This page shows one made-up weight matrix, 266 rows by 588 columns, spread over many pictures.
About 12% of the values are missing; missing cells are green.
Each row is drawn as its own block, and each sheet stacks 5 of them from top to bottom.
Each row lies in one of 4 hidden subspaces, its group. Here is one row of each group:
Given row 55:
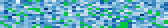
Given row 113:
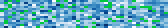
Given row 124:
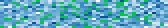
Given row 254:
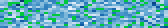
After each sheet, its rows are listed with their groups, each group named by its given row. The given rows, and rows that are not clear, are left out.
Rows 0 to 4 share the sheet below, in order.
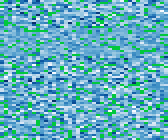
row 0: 55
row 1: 55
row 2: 113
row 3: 113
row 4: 55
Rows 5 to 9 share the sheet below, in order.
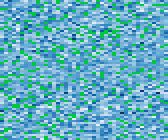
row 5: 254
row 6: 55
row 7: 55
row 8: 124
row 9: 55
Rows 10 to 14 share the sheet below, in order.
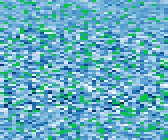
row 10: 113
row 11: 55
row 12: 55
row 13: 113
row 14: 254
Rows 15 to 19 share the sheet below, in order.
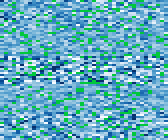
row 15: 124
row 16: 254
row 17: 254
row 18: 254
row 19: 254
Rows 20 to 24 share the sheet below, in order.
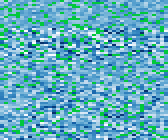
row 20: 124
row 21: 113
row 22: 124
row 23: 124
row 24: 113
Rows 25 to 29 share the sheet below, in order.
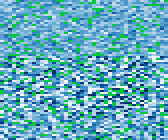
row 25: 254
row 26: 254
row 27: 254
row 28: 254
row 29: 124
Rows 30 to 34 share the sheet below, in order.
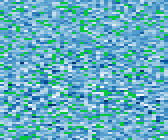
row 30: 254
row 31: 113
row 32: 55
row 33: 254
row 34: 124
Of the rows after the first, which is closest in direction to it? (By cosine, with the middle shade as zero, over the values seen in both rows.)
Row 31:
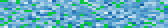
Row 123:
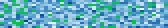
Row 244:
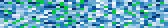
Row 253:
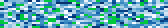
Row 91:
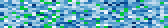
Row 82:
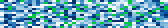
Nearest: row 91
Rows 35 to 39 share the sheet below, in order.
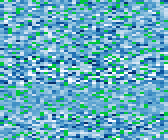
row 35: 113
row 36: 124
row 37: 113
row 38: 254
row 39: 124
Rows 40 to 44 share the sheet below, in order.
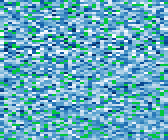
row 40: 55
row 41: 113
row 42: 124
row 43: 113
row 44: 254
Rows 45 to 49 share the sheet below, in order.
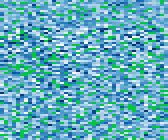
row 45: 113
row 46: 55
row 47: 55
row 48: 124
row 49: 124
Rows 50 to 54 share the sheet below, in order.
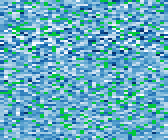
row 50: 254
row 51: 254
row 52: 113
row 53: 254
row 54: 55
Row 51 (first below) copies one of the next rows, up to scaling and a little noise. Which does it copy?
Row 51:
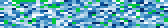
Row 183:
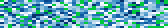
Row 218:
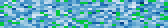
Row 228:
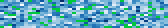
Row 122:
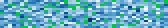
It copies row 218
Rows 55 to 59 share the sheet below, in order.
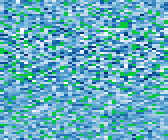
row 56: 254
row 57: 254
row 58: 124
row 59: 113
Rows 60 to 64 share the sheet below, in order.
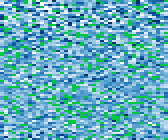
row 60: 55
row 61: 55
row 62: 254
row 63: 113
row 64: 113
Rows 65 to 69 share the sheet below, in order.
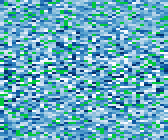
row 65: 55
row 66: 124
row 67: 113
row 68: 124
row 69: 124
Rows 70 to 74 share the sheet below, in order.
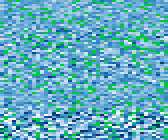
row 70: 55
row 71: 124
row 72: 254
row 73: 113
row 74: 254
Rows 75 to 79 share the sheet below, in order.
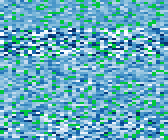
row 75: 254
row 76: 113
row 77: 124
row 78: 124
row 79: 55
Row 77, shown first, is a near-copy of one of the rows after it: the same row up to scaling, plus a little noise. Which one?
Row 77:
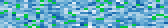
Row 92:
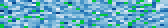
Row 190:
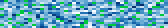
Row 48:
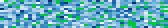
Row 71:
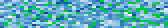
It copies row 190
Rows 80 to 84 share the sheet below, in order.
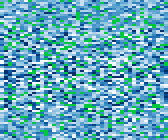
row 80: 124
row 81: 55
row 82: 113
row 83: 113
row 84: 254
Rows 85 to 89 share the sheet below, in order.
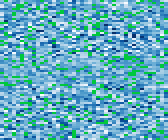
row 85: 113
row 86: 254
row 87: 113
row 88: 113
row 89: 254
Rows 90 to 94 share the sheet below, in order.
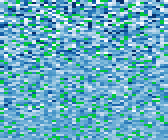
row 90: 124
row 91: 113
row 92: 124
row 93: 113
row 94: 55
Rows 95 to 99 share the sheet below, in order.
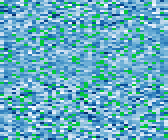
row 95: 254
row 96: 113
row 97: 113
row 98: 55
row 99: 113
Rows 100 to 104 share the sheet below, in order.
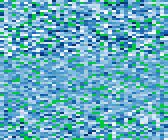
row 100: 113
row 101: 124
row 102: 254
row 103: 113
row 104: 254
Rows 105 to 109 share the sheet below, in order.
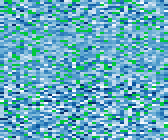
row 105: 254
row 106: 254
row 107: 55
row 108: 55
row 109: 254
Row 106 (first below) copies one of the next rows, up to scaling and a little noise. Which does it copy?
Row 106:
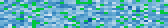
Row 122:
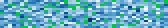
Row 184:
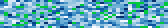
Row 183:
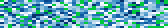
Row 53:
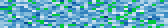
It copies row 122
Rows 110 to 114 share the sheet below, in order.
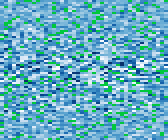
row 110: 254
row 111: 55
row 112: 254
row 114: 55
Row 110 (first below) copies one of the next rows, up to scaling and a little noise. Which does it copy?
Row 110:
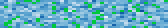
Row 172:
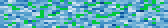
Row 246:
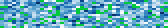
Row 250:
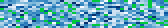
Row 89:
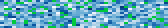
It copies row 172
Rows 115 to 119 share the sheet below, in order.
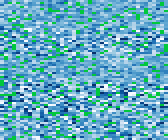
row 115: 124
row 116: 55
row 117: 113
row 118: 254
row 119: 55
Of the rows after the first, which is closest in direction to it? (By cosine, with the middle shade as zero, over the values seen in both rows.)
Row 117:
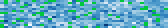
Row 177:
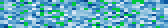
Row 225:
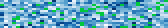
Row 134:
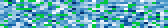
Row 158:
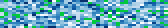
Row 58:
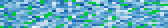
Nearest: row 158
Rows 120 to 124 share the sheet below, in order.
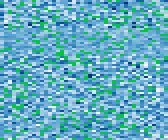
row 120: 113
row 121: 113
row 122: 254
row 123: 124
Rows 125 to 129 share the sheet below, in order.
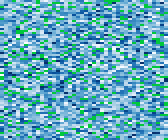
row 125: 124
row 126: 55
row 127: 124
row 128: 124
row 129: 55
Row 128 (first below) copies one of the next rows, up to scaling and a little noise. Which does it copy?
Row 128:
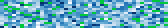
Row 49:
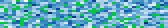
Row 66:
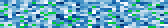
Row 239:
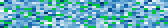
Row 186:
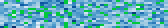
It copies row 186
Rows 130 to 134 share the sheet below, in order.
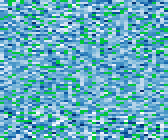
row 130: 55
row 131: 124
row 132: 124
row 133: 124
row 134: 254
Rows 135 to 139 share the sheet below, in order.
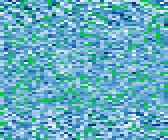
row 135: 254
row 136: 113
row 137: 55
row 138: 113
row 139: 254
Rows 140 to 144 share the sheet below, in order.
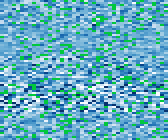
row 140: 55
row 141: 254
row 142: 124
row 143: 124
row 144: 55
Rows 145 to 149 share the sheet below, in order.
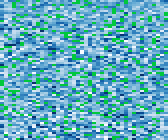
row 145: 113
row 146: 254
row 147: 124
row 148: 124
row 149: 113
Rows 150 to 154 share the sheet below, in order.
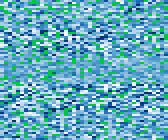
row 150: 124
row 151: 55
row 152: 113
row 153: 254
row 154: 55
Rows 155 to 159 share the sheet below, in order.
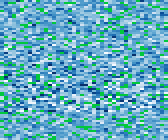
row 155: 254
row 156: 113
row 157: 113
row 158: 113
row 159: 254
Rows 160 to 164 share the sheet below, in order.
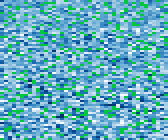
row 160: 124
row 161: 55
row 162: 113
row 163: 55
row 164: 124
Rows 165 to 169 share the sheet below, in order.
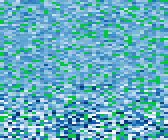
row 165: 55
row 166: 113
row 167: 55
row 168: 124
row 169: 55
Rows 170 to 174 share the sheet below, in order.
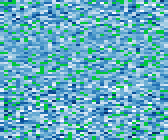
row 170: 254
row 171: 55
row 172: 254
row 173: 113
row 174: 55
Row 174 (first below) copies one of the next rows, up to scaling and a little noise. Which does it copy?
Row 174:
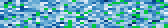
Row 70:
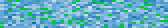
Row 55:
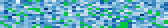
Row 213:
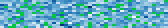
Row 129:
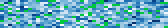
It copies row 129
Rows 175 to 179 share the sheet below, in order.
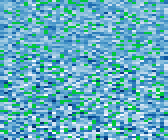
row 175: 113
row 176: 55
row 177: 113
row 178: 254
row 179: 113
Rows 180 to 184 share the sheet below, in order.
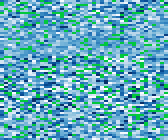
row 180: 254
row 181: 124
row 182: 113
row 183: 254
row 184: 254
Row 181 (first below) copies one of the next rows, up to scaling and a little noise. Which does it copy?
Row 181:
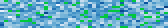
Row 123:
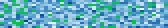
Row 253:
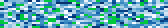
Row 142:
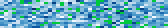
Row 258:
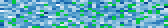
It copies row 258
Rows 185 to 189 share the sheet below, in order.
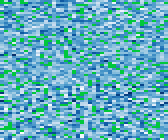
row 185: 124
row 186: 124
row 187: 254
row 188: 124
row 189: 254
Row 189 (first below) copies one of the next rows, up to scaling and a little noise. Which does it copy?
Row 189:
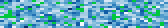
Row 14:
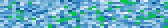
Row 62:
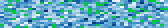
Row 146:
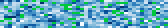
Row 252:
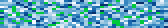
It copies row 146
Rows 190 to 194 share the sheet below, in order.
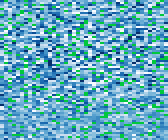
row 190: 124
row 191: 124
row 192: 124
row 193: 124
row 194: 113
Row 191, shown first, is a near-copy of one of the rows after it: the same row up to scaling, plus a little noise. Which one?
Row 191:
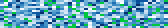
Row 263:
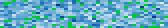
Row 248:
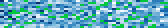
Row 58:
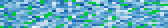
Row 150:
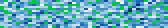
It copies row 150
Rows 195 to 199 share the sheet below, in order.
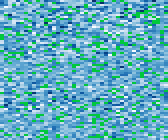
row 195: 254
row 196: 113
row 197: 124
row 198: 113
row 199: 254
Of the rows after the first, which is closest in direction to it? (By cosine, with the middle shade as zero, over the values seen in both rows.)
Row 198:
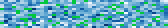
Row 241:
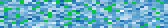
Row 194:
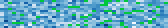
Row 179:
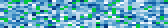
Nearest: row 194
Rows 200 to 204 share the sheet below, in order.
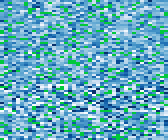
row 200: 124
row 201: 113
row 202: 124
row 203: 124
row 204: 113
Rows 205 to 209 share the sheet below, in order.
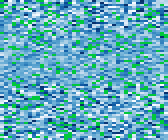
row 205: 254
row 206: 124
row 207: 124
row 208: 55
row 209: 113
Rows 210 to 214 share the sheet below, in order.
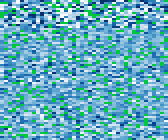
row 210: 55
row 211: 55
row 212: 113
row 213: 55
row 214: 55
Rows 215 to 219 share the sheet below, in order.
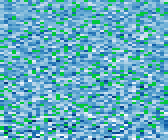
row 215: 113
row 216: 254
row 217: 113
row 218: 254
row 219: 113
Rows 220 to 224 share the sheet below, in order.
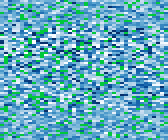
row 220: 254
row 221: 113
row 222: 254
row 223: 55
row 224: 55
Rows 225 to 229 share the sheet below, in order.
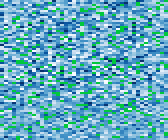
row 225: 113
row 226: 124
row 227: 113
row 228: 254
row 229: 124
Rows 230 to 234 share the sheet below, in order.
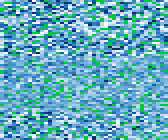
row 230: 124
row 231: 113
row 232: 113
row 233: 55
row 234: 55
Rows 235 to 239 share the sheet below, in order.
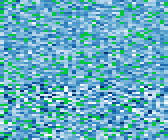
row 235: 55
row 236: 113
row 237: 124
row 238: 55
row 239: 124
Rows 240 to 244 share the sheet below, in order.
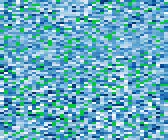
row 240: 55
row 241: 124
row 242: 124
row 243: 113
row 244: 124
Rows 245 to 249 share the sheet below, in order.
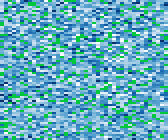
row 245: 55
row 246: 254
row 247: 113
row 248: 124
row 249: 113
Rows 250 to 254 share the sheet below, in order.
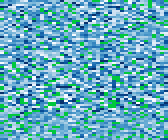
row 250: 254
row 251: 55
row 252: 254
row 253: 124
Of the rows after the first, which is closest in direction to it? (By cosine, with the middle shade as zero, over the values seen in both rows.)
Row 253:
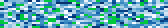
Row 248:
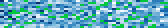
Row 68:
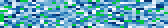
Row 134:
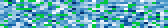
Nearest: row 134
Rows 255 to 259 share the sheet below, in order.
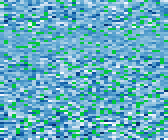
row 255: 113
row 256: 113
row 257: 55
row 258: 124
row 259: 254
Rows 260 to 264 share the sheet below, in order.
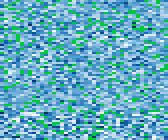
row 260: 113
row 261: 124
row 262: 55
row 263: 124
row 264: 55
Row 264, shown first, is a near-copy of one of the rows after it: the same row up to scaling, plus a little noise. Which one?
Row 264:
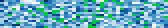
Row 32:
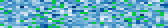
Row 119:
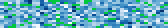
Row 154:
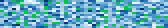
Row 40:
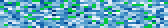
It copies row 154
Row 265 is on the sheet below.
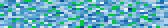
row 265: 254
